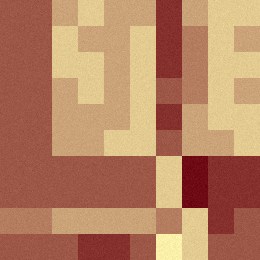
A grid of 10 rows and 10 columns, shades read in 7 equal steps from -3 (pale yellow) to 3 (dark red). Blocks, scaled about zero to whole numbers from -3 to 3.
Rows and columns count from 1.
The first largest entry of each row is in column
7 7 7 1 7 1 8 8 9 4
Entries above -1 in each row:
3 4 4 4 3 3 9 9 5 8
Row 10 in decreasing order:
2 2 1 1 1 1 1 1 -2 -3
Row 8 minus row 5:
0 0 2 2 2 3 -4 4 4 4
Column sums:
9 9 -6 -6 -4 -9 3 -1 -4 -4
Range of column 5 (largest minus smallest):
4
